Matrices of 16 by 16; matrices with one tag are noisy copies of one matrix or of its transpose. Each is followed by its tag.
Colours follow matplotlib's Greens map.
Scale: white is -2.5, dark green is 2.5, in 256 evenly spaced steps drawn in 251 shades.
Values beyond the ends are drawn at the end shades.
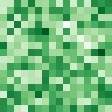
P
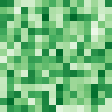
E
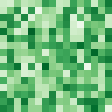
P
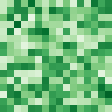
P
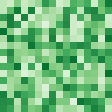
P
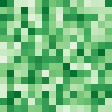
E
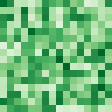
E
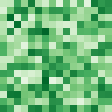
P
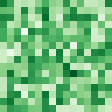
E
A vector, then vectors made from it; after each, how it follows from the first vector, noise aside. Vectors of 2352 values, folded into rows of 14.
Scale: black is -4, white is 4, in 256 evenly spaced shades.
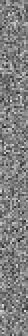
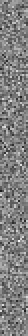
sign-scrambled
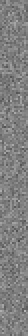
shrunk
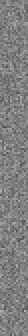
shrunk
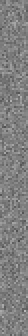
shrunk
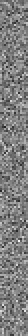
sign-scrambled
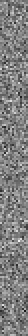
sign-scrambled
